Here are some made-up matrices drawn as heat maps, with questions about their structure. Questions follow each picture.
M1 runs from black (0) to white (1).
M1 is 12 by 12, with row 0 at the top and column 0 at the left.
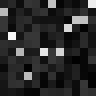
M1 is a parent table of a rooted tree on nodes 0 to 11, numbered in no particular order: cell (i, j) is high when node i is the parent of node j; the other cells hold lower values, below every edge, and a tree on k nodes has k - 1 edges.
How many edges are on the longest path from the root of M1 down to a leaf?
7
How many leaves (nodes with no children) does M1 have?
5
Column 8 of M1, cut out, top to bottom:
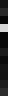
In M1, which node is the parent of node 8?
3
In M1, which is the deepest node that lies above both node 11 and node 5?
0
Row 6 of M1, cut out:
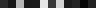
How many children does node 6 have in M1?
3
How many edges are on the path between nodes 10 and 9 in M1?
2
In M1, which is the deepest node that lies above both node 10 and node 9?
2
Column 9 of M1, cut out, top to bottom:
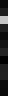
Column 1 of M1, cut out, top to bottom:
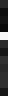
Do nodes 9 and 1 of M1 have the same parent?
no
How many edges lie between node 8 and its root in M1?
7
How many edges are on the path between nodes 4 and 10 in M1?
5
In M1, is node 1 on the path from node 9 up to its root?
yes
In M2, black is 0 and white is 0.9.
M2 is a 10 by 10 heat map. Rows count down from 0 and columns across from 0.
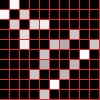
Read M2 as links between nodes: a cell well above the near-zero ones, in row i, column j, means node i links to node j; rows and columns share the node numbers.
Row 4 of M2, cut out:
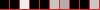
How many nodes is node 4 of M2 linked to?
4
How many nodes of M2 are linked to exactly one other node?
3
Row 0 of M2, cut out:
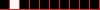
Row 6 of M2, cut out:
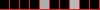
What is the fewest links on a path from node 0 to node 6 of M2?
4
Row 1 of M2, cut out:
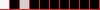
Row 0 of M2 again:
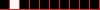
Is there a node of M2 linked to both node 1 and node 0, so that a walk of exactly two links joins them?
no
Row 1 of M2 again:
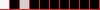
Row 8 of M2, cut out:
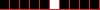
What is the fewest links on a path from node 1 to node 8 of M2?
4
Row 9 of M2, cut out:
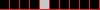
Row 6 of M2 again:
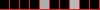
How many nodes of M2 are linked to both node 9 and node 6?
1
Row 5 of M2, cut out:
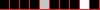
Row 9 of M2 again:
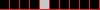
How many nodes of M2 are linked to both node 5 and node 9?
1
